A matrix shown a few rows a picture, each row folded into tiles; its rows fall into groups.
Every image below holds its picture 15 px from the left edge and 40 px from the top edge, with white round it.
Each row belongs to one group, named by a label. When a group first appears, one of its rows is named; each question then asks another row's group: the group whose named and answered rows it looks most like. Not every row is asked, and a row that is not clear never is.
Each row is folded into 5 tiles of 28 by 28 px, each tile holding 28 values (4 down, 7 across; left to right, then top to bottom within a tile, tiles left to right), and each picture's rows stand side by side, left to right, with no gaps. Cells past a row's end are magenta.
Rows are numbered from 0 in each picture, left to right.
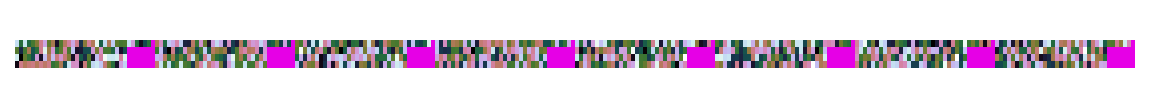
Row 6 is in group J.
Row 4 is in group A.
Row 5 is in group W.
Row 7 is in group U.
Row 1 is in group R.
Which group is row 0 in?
A
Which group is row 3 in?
A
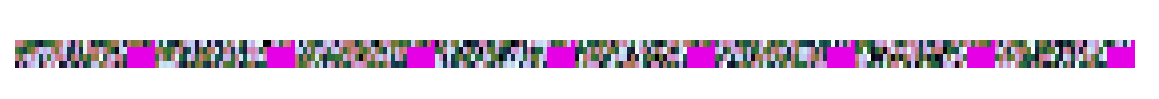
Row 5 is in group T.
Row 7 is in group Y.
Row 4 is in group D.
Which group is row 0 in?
D
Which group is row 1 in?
Y
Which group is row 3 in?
R
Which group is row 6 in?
W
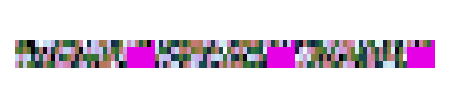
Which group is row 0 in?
W
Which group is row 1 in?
D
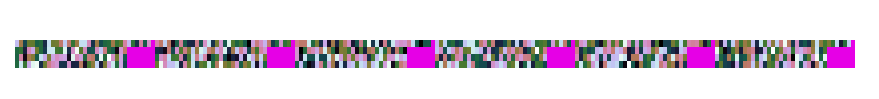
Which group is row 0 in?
D
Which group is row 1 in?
D
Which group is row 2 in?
A
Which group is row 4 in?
D
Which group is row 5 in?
A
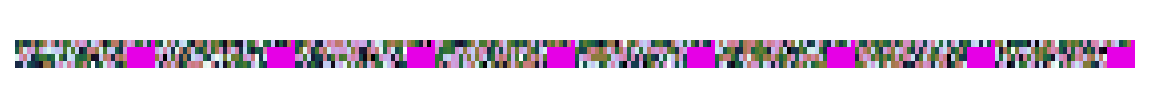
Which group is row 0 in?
W
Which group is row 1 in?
J
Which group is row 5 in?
T
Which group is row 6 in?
U
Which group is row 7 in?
A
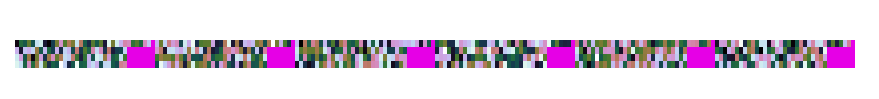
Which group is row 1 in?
Y
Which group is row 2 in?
A
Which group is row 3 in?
W
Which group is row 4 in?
A
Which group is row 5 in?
R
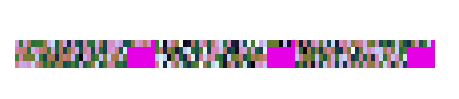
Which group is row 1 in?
R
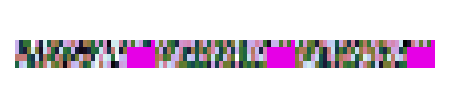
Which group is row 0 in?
A
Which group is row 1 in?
Y
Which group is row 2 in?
Y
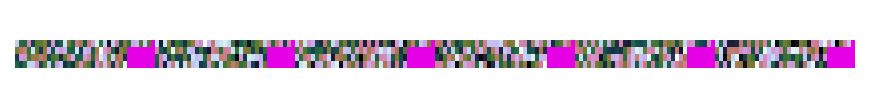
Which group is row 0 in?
U
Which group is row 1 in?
D
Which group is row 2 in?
T
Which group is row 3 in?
U
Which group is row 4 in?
J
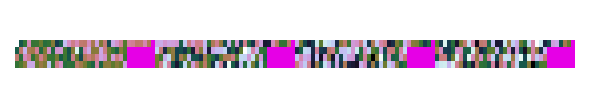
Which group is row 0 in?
U
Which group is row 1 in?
T
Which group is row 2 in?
W
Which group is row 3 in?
Y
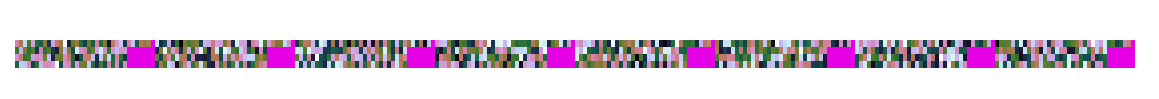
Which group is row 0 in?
T
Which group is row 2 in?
J
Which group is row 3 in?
D
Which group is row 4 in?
T
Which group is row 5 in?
D
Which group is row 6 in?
T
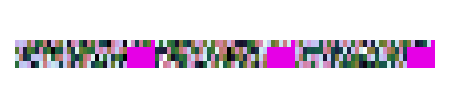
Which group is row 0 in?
T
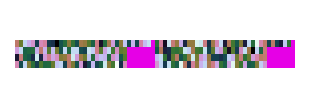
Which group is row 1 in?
R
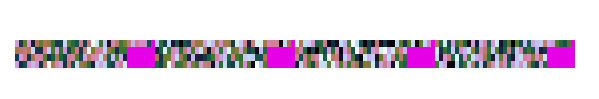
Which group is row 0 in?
U
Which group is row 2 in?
T
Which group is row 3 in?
A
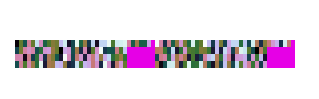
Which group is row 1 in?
U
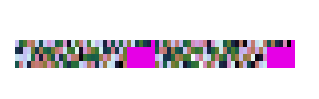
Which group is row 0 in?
W
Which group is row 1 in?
R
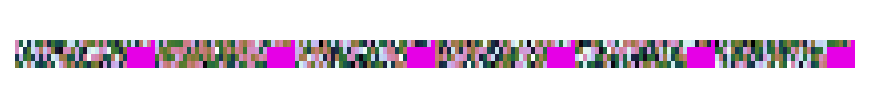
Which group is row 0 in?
J
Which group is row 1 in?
Y
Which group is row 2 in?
T
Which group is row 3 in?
U
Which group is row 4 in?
W
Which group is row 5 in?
R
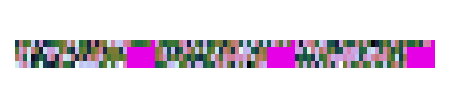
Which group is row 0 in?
R
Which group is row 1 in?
U
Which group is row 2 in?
J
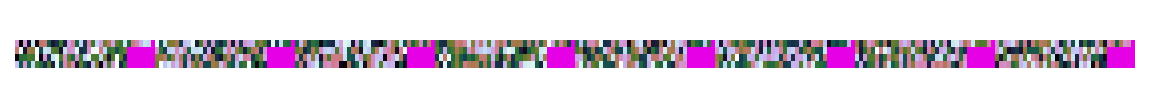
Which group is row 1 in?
Y
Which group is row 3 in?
W
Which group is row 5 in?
J
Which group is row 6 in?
A
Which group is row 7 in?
T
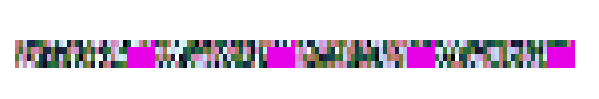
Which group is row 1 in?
J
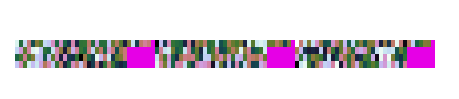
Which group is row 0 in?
Y
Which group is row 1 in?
R
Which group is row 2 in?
T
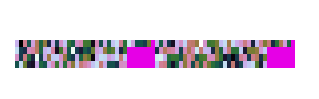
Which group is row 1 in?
W
